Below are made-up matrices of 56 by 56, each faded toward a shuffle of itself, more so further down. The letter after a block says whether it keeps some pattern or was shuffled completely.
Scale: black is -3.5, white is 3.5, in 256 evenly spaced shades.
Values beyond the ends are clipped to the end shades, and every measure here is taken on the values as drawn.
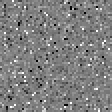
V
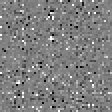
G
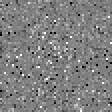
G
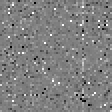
G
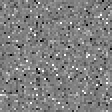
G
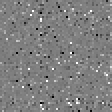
G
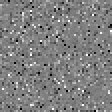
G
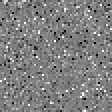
V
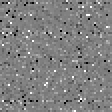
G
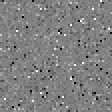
V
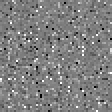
G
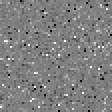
V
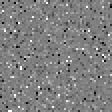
V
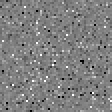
V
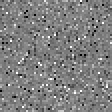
V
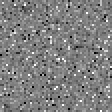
V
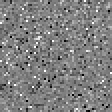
V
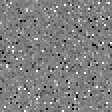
V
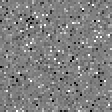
V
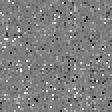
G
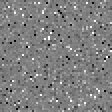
V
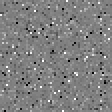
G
